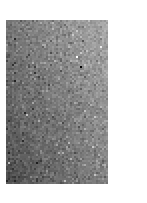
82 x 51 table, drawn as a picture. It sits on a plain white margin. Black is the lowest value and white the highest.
There are no regular stripes. The ninth with the highest average is the top right. On average the colour sits 50% of the way up the scale. Neither half mirrors the other. The ninth with the lowest average is the bottom left. The field climbs toward the top right.
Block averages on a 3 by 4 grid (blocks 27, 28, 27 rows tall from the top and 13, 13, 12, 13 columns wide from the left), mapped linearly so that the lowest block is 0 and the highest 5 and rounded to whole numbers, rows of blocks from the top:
2345 | 1234 | 0123
